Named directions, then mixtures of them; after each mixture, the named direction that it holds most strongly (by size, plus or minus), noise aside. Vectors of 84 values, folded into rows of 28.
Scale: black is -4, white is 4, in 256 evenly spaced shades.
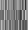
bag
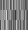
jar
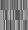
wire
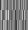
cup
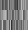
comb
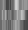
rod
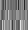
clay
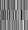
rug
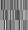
wire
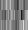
rod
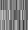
rug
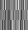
clay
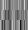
clay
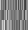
clay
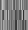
cup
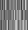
bag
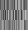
rug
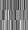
clay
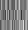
rug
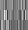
bag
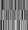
cup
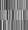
comb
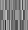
wire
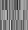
comb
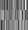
bag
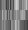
rod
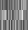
comb
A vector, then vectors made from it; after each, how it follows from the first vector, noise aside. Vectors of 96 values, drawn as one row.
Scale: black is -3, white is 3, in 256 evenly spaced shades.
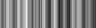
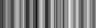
reversed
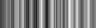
reversed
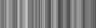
shrunk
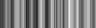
reversed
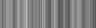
shrunk
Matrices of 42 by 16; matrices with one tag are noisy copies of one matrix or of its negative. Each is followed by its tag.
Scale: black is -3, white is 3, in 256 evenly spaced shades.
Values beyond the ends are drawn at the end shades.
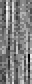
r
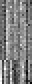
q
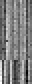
q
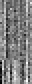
q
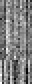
q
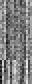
q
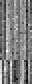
q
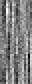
r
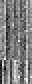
q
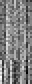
q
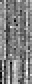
q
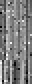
q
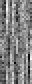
r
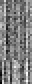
q
